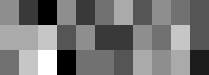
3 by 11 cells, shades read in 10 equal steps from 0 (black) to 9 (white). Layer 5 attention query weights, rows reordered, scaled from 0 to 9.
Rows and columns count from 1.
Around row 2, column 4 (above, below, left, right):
5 0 7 5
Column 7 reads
6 2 3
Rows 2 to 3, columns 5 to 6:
5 2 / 4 4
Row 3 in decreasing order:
9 7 6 6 5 4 4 4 3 1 0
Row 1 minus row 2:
-1 -4 -7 2 -3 2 4 -2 1 -3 0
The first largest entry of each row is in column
7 3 3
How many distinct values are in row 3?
8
